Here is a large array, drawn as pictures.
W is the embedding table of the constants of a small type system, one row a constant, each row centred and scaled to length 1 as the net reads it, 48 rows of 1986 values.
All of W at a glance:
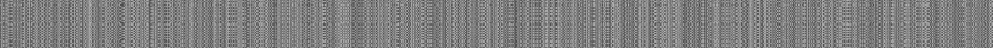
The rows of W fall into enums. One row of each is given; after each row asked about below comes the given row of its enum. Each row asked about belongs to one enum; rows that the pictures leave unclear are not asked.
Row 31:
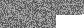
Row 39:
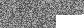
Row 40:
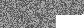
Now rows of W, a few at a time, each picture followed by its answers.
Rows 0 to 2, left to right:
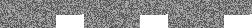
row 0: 31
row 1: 40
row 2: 31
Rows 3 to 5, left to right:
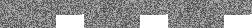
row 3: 31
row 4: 39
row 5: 39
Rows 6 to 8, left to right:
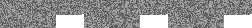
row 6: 31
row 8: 40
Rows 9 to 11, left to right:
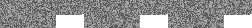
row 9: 31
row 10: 40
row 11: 40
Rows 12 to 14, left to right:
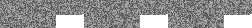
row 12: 31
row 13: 40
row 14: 40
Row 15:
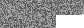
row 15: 31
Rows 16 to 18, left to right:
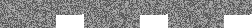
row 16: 31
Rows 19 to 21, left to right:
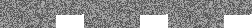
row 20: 31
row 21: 40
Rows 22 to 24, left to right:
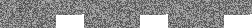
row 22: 39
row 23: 31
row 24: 31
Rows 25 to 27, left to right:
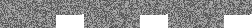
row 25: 31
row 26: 40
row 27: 40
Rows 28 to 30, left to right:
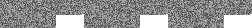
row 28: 31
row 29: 31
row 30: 40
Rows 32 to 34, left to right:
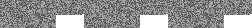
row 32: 40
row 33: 31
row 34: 40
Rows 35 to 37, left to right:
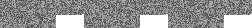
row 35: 40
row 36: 31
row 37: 40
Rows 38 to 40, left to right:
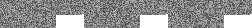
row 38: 31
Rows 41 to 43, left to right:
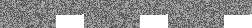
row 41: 40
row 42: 40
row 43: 31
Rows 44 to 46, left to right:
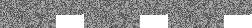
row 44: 40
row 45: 40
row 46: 40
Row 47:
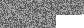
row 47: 31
